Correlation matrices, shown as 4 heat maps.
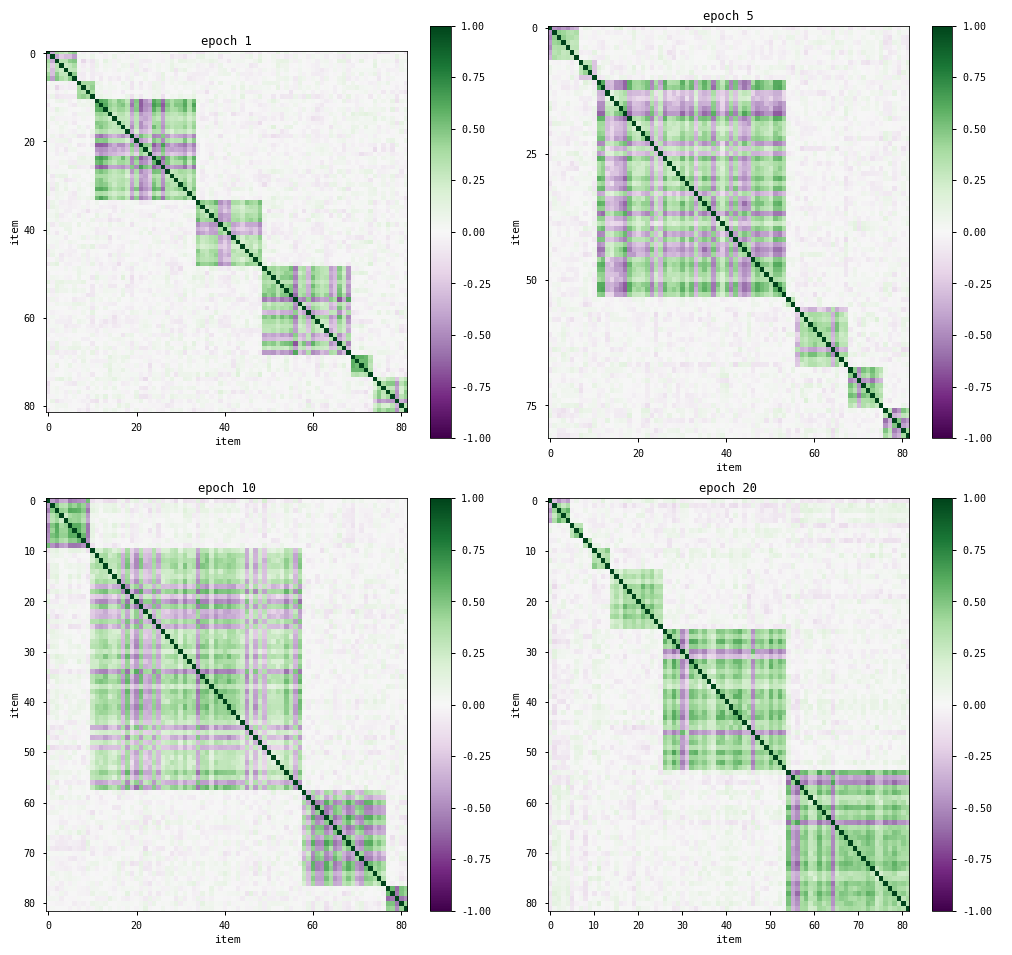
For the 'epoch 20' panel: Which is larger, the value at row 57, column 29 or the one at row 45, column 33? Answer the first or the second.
the second
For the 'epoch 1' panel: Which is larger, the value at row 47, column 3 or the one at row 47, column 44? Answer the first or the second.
the second
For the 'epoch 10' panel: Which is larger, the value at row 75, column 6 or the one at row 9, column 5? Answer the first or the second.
the first
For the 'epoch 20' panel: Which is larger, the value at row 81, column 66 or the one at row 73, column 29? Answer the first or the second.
the first
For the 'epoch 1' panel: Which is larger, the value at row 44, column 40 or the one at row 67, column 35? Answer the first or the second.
the second
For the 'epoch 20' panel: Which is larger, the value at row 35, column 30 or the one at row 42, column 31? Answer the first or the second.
the second
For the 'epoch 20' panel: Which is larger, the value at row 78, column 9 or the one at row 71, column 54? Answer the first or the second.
the second
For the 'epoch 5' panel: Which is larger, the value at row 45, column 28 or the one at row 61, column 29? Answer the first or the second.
the second
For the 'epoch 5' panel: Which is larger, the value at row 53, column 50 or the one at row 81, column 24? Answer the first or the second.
the first
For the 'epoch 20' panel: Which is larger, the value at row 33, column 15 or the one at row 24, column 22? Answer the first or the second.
the second
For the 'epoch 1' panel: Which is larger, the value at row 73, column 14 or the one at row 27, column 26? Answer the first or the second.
the first
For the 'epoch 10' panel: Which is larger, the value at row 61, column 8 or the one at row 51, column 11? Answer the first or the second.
the second
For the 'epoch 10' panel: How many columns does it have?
82
